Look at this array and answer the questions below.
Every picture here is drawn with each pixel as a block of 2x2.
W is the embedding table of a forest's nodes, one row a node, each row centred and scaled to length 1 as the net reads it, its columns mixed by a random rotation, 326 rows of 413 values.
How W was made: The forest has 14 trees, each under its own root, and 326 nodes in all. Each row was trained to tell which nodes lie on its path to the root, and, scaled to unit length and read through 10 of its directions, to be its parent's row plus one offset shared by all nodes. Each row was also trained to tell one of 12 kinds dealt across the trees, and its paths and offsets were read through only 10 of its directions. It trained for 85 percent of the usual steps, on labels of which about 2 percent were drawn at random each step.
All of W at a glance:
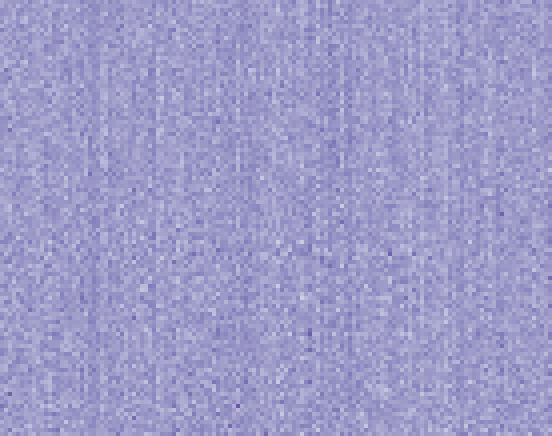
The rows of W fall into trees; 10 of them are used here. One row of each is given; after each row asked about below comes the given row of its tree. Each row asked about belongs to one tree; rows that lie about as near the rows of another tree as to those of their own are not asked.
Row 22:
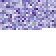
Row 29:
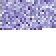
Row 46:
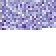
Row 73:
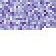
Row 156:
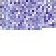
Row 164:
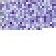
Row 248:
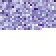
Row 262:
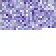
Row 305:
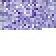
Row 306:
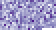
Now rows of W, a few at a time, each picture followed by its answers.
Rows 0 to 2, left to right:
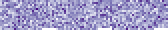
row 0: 22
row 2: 164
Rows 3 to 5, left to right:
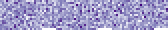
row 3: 22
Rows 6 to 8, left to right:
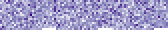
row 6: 73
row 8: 164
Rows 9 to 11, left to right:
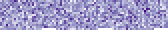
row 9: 164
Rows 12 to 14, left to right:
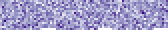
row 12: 156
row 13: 305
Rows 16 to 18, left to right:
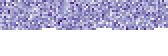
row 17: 22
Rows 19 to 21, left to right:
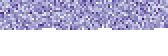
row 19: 73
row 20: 156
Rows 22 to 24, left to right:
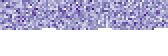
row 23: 156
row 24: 305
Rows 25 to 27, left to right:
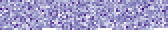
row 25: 46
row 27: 156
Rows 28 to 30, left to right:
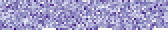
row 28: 22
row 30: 164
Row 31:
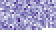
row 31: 22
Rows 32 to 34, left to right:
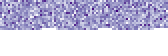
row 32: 306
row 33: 22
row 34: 156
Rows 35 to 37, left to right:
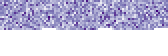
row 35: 262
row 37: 73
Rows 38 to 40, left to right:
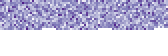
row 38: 29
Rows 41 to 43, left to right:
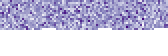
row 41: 73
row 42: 46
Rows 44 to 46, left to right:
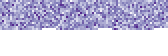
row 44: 46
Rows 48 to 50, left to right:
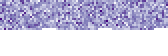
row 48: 29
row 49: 164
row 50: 306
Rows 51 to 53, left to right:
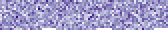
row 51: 164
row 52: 73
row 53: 46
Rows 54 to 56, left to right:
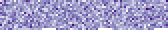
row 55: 46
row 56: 73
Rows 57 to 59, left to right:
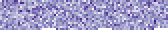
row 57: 305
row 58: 46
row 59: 306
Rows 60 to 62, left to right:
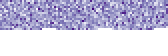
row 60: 46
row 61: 22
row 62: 73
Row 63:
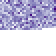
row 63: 73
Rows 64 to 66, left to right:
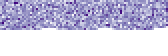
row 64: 22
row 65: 22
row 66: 73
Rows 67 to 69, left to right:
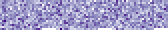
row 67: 29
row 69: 73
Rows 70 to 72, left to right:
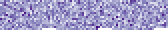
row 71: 29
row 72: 29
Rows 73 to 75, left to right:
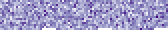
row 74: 306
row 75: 73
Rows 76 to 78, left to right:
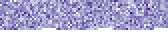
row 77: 164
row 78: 305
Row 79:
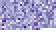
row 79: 156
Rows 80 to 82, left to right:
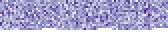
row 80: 46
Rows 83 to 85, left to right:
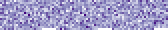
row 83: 248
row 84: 248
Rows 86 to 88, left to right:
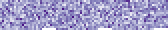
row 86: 73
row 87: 262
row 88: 46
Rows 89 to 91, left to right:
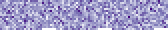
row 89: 306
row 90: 156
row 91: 164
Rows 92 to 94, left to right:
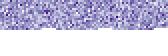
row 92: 262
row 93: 46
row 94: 29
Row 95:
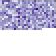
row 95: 22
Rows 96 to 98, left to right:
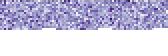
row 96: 46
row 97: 73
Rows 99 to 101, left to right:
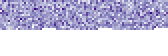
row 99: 73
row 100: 73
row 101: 29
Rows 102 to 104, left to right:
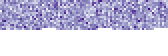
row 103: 306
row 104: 22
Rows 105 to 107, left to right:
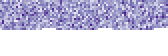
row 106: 46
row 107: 73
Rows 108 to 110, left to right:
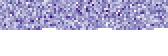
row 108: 73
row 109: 156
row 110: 262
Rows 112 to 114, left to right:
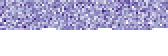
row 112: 164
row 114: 262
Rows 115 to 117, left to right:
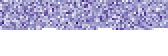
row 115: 22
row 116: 164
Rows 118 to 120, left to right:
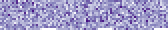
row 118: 156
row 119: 46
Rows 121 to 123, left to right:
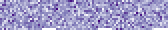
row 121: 73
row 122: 306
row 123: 262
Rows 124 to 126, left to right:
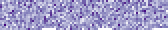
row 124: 306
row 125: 156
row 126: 262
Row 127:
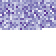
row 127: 46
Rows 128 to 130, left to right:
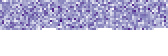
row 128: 22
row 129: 156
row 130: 22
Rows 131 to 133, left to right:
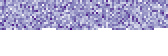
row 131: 46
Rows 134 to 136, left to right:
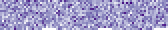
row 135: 73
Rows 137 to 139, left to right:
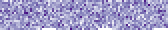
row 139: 156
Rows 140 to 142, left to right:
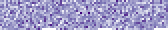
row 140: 305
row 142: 73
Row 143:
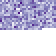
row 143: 29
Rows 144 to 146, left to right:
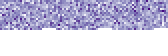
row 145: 29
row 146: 156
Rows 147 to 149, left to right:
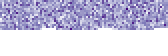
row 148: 22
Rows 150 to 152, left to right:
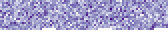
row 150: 305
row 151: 73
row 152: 29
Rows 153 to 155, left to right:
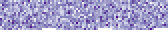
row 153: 305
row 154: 164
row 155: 29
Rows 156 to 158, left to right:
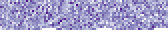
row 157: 22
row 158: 29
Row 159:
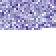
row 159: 73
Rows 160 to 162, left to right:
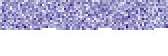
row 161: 305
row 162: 156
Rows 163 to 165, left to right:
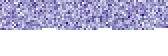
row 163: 306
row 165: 22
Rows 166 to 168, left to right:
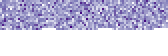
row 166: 29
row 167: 156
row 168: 164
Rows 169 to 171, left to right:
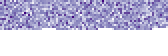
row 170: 164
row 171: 248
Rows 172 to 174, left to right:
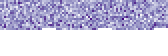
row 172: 305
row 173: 46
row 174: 29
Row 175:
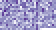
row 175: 262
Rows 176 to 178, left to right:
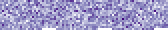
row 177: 46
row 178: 29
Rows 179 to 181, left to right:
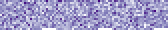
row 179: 156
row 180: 306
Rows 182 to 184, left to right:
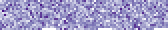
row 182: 73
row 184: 73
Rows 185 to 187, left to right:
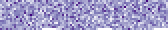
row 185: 22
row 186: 156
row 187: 22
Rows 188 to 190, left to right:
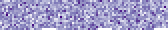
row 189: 29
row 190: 29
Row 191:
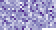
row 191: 156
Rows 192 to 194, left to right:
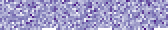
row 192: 46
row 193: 46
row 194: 306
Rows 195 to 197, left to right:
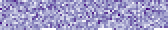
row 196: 46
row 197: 262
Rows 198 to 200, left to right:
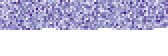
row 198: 22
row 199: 73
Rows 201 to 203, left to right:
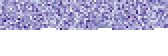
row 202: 46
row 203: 262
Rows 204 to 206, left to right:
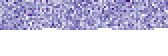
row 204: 22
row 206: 306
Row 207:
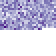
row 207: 305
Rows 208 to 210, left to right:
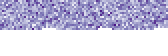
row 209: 29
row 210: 164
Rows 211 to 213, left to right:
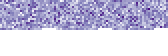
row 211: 46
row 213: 262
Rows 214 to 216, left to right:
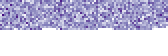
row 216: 248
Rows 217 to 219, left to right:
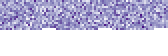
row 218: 305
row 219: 248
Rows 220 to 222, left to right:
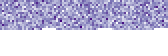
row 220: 306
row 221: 164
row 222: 164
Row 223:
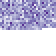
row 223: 164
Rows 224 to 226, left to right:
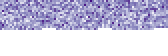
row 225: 164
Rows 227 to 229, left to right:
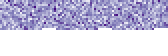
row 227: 73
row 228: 305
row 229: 73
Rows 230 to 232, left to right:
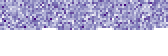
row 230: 164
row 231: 248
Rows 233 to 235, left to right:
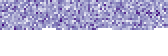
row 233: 156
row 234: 29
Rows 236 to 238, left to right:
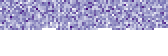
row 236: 22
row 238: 46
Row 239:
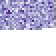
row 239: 46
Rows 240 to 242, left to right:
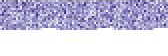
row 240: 156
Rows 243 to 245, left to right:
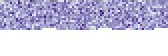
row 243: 73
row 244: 262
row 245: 46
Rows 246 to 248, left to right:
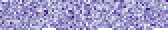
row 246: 156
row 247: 262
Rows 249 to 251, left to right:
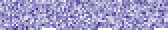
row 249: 22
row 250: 29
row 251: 164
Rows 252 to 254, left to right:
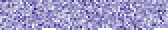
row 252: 164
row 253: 164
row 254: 22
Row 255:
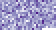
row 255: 306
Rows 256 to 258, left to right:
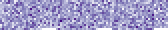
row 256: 22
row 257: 156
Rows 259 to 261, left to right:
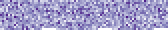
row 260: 22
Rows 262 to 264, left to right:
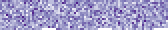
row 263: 29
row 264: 46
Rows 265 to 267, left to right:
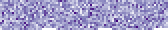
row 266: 305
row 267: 164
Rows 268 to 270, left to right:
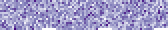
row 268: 156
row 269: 305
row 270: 156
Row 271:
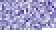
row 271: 305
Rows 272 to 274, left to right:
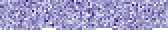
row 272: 156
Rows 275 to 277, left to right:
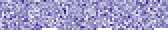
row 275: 29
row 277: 164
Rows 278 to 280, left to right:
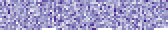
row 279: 29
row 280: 73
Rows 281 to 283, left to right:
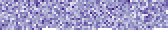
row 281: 306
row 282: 46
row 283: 164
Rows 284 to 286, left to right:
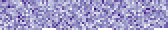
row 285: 164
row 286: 262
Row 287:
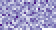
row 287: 164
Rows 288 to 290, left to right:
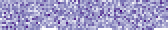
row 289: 156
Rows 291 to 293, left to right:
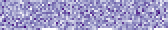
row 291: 164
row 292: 46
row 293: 156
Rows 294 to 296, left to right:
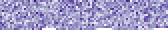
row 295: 262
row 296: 164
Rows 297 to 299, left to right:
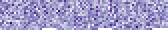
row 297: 164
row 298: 73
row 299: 156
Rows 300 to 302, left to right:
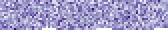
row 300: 22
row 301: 22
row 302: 262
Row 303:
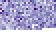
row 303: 73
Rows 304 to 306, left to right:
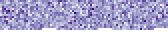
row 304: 29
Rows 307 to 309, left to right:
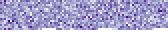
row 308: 46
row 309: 156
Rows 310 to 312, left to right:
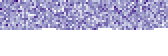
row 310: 306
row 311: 305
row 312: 156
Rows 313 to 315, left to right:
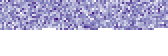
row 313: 164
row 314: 29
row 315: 22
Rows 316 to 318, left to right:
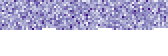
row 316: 306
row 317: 22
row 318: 22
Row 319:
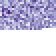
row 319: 73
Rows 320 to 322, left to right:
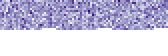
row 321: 156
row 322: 305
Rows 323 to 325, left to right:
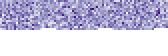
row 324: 22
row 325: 156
